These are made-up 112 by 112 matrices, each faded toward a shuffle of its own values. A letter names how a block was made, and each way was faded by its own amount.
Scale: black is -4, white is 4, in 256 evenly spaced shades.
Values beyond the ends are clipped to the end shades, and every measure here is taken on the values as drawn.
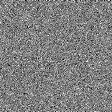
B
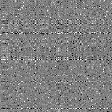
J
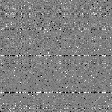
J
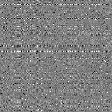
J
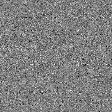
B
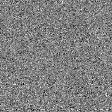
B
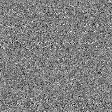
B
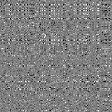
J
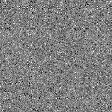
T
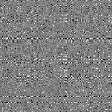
J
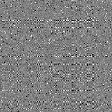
J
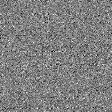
B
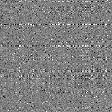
J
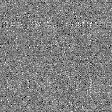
T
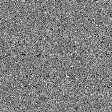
B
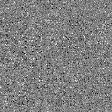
T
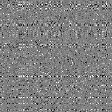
J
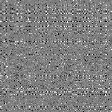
J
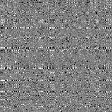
J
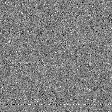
B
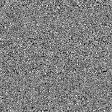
B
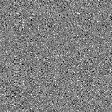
T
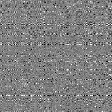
J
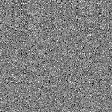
T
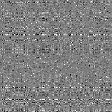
J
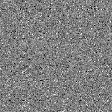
T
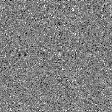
T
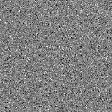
T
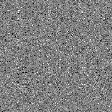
T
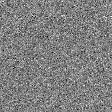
B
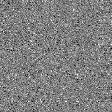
T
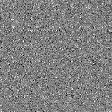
T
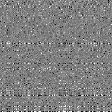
J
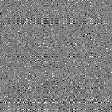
J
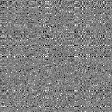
J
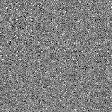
T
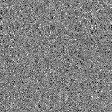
T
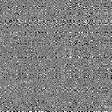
J
